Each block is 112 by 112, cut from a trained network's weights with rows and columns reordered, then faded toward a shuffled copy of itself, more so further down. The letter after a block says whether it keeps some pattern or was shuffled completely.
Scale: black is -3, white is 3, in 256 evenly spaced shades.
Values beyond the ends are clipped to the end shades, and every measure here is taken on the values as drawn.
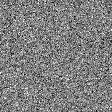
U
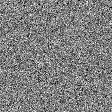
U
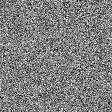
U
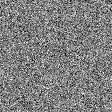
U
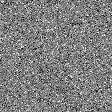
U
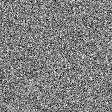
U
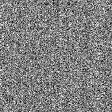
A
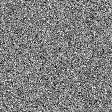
U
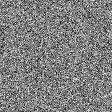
U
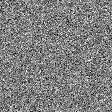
U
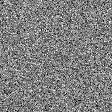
U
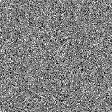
A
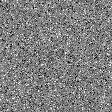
U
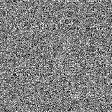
A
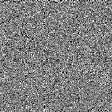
A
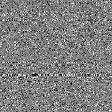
A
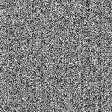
A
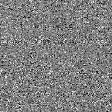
A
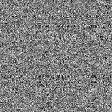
A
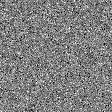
U
